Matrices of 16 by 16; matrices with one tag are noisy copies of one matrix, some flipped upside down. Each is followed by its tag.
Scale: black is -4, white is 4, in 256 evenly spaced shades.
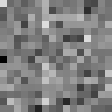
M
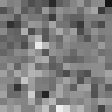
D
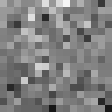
D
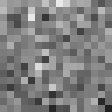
D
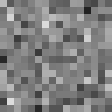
M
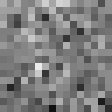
D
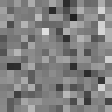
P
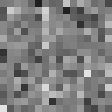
M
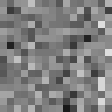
P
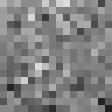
D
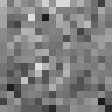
D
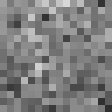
D
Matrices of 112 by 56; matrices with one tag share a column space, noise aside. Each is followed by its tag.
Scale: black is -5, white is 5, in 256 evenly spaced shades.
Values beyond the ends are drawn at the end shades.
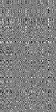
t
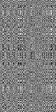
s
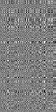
t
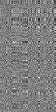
t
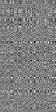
t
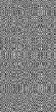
s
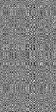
s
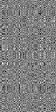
s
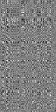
t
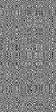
s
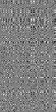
t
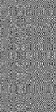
s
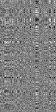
t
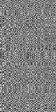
s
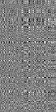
t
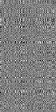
t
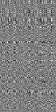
t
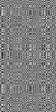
s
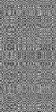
s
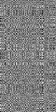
s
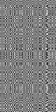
s
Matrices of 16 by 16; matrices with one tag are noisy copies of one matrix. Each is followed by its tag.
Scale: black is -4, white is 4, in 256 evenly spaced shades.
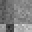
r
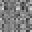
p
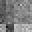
r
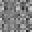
p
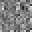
p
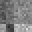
r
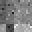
r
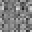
p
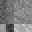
r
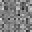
p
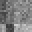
r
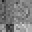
r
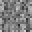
p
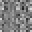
p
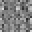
p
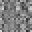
p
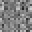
p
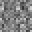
p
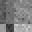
r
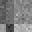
r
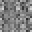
p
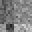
r
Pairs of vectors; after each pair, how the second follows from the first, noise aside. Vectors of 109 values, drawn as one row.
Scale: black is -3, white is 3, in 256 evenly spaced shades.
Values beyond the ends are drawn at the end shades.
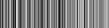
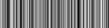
shuffled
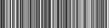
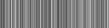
shrunk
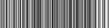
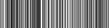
shuffled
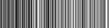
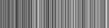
shrunk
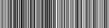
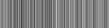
shrunk
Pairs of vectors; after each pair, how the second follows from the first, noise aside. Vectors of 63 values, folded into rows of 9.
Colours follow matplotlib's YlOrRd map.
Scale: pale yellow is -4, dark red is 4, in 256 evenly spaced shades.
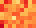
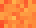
shrunk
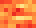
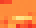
partly zeroed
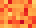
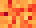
wrapped around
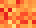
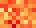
negated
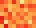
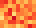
wrapped around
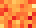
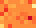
partly zeroed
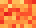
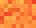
shrunk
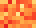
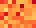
negated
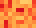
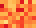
sign-scrambled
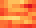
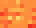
partly zeroed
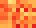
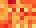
negated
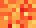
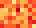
wrapped around
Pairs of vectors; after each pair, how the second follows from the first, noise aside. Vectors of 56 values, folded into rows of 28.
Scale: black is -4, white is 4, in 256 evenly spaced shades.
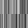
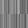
shrunk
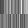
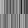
negated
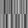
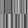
copied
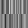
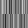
sign-scrambled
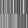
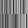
negated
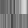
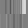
partly zeroed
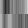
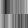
copied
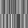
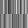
reversed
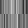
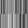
wrapped around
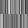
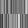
reversed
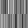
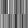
copied
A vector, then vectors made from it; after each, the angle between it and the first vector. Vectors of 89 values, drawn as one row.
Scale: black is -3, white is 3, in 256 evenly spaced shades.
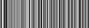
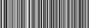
nearly parallel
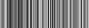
partly opposed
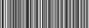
nearly opposite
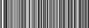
nearly parallel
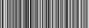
nearly opposite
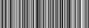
orthogonal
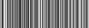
nearly opposite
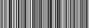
orthogonal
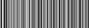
nearly parallel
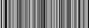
partly aligned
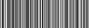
nearly opposite
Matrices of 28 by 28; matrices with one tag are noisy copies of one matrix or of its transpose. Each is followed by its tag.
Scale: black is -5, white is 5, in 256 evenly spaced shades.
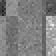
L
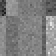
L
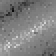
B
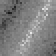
B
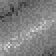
B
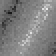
B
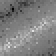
B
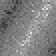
B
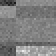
L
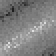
B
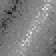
B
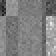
L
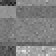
L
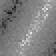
B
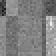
L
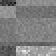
L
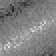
B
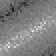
B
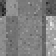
L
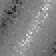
B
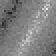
B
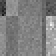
L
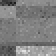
L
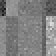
L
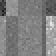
L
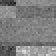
L
